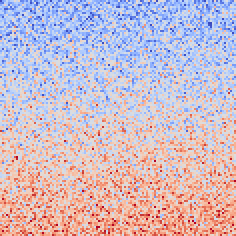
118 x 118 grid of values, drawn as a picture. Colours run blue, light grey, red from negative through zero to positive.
The histogram is bell-shaped. No regular stripes run through it. The field climbs toward the bottom. On average the colour sits 50% of the way up the scale. The texture is fine-grained noise.
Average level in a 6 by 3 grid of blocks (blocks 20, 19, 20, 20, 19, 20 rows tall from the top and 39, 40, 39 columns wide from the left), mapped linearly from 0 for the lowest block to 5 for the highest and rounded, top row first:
000 | 111 | 222 | 333 | 444 | 555
